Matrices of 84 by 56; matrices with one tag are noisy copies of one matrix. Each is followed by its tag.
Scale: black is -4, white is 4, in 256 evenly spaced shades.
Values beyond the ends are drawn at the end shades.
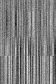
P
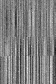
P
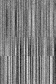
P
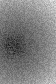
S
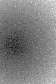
S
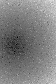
S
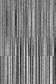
P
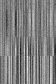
P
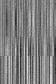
P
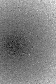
S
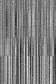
P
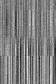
P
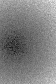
S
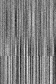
P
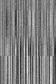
P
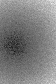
S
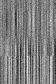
P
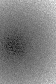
S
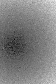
S
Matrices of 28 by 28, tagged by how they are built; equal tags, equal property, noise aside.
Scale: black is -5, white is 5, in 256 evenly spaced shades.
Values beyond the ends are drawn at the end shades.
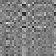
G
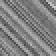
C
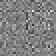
G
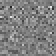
G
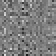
G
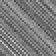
C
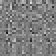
G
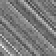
C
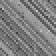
C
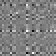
G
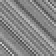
C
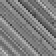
C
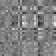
G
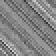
C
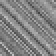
C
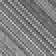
C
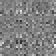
G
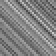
C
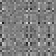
G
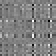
G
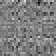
G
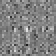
G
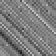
C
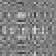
G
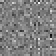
G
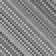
C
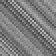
C
